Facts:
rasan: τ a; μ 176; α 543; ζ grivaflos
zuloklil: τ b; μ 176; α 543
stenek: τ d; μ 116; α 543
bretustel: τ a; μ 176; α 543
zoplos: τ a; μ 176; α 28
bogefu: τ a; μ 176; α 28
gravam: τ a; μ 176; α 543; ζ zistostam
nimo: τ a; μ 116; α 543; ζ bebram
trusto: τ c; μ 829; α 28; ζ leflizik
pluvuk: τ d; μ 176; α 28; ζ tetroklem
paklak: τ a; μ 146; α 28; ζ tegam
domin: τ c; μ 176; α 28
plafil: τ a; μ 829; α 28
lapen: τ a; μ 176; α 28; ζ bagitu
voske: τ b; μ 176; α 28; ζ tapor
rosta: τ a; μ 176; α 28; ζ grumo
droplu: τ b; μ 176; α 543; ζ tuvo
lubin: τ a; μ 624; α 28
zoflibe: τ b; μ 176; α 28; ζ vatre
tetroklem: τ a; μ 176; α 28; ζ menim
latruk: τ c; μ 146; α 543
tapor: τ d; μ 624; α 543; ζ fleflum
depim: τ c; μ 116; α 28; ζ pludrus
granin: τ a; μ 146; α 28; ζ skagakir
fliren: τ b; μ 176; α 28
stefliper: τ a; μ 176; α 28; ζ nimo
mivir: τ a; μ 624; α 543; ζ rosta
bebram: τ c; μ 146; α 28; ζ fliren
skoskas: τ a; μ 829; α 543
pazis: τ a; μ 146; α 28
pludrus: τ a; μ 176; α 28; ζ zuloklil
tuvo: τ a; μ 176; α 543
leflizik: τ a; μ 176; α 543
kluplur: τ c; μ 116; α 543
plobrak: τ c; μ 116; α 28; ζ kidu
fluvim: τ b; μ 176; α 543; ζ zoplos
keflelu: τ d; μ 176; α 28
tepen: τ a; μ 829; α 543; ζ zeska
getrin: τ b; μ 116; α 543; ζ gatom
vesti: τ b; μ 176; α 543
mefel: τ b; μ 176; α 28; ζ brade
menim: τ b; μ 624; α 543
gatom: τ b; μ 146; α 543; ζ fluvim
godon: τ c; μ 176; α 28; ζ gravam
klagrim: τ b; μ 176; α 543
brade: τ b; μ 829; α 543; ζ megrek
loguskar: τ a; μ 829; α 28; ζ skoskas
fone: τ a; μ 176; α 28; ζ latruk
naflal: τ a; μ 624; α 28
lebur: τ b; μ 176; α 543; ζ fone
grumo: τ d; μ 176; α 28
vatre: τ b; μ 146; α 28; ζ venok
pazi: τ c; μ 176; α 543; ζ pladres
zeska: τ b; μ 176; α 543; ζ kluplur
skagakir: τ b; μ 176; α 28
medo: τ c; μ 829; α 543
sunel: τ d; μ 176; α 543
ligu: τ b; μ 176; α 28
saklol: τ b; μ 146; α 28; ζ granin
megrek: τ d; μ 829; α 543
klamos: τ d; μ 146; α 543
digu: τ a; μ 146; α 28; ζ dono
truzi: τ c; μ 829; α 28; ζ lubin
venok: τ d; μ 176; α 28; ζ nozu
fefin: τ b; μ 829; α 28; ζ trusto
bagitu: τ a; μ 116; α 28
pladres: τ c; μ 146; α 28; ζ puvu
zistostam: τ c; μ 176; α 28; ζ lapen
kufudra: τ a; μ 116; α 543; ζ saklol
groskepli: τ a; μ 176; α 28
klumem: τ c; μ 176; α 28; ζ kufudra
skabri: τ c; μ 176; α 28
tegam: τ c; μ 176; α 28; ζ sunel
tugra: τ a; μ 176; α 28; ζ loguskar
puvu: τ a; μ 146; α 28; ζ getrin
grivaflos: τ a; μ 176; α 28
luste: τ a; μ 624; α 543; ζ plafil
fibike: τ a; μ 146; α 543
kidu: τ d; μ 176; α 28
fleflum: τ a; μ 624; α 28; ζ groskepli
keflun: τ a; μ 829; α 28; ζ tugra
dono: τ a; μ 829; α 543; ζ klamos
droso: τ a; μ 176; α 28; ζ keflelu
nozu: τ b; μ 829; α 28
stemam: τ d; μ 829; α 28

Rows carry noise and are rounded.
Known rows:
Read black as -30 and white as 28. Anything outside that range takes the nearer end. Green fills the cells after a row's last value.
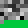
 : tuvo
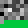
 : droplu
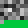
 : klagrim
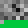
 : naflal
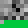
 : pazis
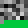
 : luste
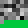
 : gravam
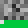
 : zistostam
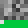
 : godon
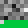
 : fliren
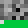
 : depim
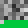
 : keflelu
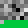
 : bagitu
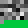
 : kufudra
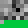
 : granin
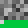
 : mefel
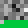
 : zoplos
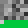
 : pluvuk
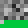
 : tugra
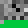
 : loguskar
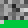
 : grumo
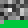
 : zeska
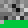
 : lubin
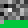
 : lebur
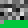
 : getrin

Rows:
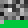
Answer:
pazi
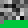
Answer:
fibike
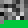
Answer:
mivir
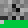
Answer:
bebram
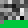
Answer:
klamos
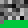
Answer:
megrek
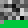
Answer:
latruk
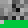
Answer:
pladres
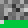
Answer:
ligu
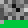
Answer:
nozu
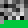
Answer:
tapor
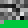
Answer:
nimo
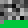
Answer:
medo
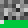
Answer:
voske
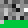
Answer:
groskepli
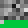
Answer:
stefliper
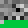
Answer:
fleflum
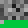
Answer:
fefin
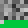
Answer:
venok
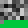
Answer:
gatom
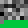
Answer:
brade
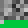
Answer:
droso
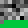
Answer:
skoskas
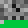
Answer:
trusto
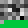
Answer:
kluplur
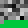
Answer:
leflizik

